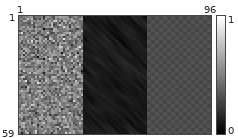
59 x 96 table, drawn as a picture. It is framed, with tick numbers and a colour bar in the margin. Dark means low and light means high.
It is made of 1 by 3 panels. Panel 1,1: middling, fine-grained, strong in contrast. Panel 1,2: very low, slanting down to the right, faint in contrast. Panel 1,3: low, checkered, faint in contrast.
